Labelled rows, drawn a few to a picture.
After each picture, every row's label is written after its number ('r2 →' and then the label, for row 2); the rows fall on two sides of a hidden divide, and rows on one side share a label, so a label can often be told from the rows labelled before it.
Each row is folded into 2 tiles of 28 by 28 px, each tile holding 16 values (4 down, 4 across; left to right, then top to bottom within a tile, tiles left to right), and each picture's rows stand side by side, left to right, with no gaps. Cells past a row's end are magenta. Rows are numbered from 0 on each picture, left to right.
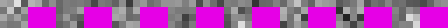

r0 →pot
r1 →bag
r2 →bag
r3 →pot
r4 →bag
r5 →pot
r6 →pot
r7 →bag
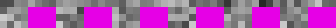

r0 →bag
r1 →pot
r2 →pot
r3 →pot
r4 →bag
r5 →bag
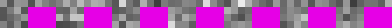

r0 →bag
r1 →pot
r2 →bag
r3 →pot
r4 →pot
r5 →bag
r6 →bag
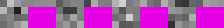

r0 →pot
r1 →pot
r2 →pot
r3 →bag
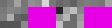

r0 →pot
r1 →bag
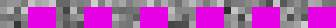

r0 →pot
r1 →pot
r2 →pot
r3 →pot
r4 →bag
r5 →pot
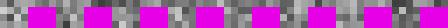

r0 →pot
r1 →bag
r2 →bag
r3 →bag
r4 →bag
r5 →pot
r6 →pot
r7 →bag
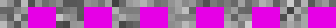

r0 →pot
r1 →bag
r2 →pot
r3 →bag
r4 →pot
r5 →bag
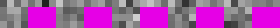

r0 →bag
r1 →pot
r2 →bag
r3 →bag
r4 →pot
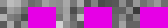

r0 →pot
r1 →bag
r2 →bag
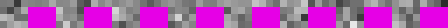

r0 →bag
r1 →pot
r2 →pot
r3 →bag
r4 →pot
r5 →pot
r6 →bag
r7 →pot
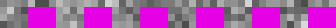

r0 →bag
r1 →pot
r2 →pot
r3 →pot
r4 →bag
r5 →bag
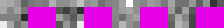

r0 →pot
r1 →pot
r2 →pot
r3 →bag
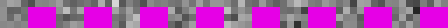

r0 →pot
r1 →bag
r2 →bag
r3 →pot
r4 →pot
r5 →pot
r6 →bag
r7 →bag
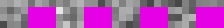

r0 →pot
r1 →pot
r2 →pot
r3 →bag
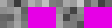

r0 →bag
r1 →pot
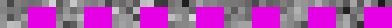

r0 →bag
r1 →pot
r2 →pot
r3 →bag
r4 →bag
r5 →pot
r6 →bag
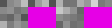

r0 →pot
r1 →pot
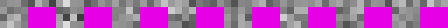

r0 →pot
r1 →pot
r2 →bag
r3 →pot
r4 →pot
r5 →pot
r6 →pot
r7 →pot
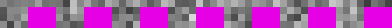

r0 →bag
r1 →pot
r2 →pot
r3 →bag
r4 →pot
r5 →bag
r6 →pot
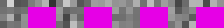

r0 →bag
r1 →pot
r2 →pot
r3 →pot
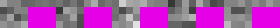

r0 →bag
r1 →bag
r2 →pot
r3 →bag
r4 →pot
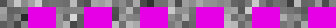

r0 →pot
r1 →pot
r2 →bag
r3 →pot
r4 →pot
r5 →pot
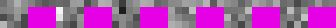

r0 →pot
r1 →pot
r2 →pot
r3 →pot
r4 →pot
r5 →bag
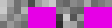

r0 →pot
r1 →bag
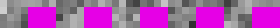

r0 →pot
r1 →bag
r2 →bag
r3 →bag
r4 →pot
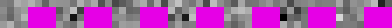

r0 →pot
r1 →bag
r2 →bag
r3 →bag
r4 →pot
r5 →bag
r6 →pot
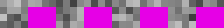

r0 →pot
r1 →bag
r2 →pot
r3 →pot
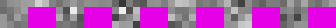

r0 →pot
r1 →pot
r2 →bag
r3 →pot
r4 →bag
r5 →bag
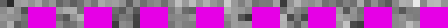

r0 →pot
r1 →bag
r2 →bag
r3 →pot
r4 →pot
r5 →pot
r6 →pot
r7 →pot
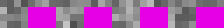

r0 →pot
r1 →pot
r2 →pot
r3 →pot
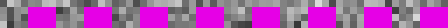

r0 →pot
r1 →bag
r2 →bag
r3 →pot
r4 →pot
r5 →pot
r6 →pot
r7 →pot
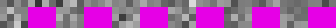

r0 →bag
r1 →pot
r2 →bag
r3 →pot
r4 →bag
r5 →bag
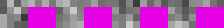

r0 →pot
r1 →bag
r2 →bag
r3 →bag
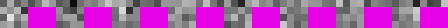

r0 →bag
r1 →bag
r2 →bag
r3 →pot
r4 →bag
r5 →pot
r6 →pot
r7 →bag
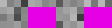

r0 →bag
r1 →pot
